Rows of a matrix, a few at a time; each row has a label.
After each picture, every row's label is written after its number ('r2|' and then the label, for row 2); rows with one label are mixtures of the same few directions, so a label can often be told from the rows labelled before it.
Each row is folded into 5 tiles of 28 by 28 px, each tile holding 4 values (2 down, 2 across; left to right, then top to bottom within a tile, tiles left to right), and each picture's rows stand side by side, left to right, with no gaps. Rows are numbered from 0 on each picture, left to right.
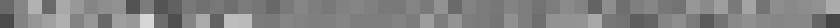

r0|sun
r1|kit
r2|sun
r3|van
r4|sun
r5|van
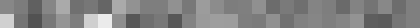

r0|kit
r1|sun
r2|kit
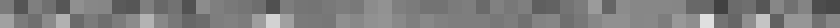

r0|kit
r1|van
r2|kit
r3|kit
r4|sun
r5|kit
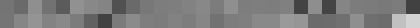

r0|kit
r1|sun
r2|van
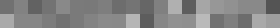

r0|van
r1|sun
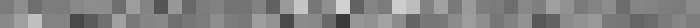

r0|sun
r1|van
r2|kit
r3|van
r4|sun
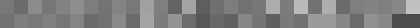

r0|van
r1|sun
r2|van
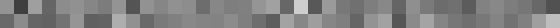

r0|van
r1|van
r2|van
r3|van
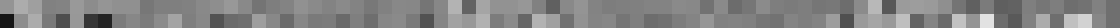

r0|kit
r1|sun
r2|kit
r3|sun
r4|kit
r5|van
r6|sun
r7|kit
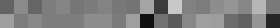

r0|van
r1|van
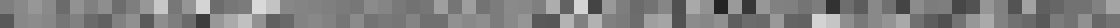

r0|kit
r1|kit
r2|kit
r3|van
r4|van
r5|van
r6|kit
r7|sun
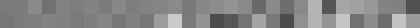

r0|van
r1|sun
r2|sun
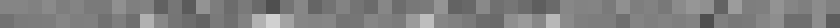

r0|van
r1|van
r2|van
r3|van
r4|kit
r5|van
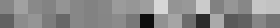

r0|kit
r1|kit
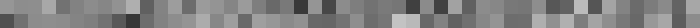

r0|van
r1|sun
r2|van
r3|van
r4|van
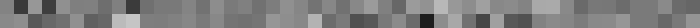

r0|van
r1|kit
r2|sun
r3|kit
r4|kit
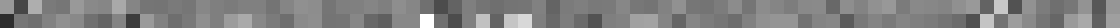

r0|van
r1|kit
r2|kit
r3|kit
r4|sun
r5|sun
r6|van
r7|van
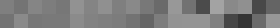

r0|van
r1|kit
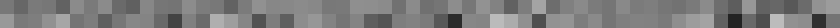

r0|kit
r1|sun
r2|kit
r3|sun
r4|van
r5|sun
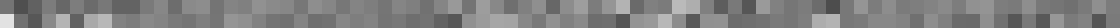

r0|kit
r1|kit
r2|van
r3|sun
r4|kit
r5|van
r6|van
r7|sun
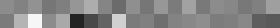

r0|sun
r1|van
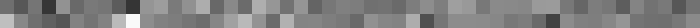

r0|van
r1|kit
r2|van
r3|van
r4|kit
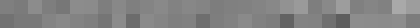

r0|van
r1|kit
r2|kit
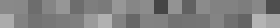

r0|kit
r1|van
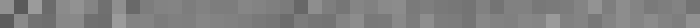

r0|van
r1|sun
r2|van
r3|van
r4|sun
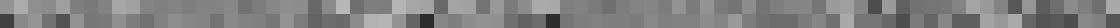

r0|kit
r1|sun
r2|kit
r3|van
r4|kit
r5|sun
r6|sun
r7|sun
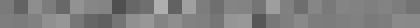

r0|kit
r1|van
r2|van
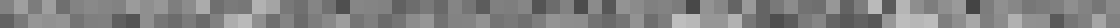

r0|van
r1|kit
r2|kit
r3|kit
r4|van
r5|sun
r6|sun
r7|sun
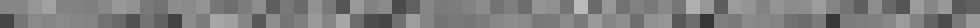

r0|van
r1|sun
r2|kit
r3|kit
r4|van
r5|van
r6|kit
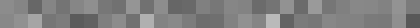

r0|sun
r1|van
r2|van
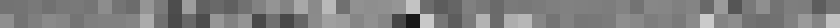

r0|kit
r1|sun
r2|van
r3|kit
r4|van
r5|van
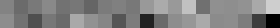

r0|sun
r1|van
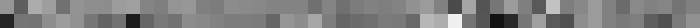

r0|van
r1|van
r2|sun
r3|sun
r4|kit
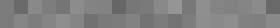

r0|kit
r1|sun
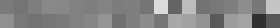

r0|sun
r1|van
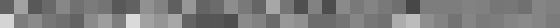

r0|van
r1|sun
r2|van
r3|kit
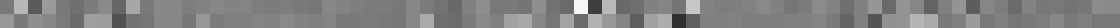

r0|van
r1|sun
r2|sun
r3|kit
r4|van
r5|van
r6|sun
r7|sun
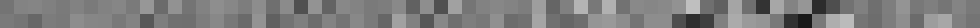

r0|sun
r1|van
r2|van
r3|van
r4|van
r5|kit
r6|kit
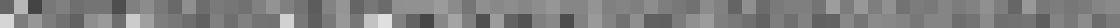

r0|van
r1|sun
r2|kit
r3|kit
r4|kit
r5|sun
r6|van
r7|sun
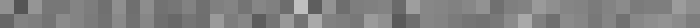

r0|van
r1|sun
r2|van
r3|kit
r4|kit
